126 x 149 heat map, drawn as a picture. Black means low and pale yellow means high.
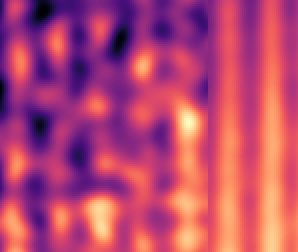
Slope: up to the bottom right. Seam: vertical, 70% of the way across, the right part calmer. Average level on the scale: 50%. Stripes: upright, repeating 7 times. Mirror symmetry: none.
